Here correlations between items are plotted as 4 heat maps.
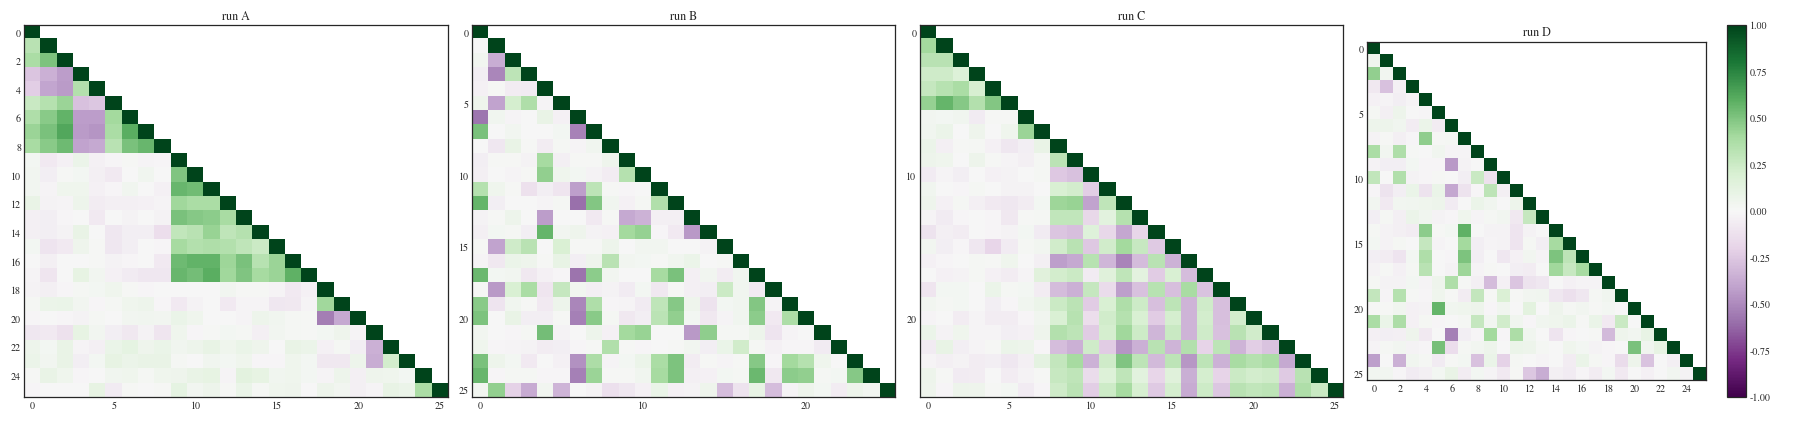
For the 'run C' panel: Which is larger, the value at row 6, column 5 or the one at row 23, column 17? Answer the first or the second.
the second
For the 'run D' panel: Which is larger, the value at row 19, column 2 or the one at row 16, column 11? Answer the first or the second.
the first
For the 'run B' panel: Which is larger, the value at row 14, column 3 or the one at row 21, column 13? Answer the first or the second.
the first
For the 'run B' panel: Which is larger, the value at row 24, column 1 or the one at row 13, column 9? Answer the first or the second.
the first
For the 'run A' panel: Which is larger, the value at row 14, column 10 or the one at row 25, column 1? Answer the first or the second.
the first
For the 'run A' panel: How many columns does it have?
26
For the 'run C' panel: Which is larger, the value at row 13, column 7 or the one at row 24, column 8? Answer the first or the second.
the second
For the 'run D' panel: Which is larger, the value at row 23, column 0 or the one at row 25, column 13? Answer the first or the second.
the first
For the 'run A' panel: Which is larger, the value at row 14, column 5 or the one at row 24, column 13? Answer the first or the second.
the second
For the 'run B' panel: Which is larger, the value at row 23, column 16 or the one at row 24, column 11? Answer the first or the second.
the second
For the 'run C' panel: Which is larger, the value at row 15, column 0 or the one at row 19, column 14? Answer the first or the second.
the first
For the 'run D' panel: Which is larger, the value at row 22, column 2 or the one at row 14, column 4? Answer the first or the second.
the second
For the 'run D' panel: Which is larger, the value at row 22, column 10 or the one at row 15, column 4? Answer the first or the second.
the second
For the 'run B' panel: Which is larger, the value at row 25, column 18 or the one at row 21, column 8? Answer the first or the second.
the second
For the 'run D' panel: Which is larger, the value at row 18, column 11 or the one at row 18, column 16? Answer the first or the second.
the second
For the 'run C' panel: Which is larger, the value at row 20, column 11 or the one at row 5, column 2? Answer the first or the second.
the second
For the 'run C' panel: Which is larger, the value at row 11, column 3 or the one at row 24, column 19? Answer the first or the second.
the second
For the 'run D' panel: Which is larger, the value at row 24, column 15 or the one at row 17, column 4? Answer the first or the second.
the second
